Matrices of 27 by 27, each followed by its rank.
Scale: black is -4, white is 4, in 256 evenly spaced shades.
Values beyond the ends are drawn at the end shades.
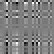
one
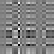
one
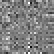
five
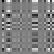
one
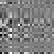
two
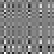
one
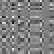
two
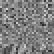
five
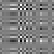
one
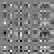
two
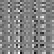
two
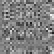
five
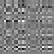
two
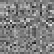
five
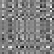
two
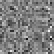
five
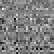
five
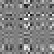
two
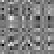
two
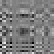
two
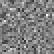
five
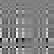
one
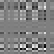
one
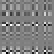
one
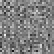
five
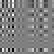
one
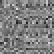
five
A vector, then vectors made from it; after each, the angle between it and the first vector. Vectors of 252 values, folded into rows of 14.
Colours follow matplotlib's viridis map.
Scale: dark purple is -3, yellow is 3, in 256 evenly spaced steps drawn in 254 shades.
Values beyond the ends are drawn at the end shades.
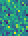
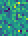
partly aligned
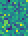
partly opposed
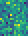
partly aligned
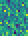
nearly opposite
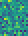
partly aligned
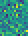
partly opposed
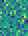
orthogonal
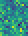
partly opposed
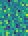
nearly opposite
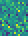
nearly parallel
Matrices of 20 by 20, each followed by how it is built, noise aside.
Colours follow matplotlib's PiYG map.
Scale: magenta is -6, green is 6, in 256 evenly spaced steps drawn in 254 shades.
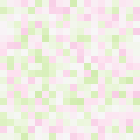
noise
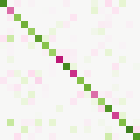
diagonal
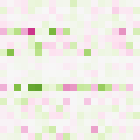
uneven rows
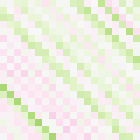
Toeplitz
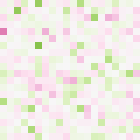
noise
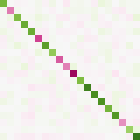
diagonal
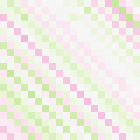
Toeplitz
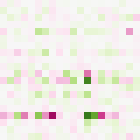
uneven rows
